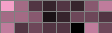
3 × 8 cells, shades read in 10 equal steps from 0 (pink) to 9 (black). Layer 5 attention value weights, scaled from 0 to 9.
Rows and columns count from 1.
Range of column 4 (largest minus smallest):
2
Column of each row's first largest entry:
4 4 6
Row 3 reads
2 6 5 6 6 9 2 5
